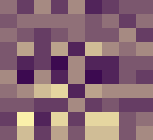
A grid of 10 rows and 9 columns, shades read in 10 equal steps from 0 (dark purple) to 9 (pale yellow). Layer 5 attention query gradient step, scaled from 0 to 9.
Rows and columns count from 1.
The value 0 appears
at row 5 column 4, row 6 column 2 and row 6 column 6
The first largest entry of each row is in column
3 2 8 6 5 1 4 5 2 2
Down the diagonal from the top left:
4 4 2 6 5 0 5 2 4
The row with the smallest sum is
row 5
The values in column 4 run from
0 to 8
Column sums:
34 40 32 40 35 38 39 33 35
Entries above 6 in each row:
0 0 0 1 0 0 2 0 4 3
